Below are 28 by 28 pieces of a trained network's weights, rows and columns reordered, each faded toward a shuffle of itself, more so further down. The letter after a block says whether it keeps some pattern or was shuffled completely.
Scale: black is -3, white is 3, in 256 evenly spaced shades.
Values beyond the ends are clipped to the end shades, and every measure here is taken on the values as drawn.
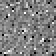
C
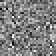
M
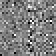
M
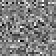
M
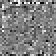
M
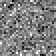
C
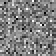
C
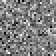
C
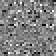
M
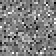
C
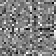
M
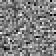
C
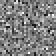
C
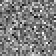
C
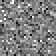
C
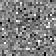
C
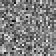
M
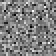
C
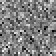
C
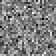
C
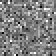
C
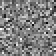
M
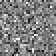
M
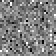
C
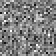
M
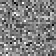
M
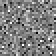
C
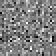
M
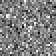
M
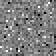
C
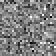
M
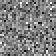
C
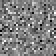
M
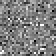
M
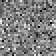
C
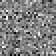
M
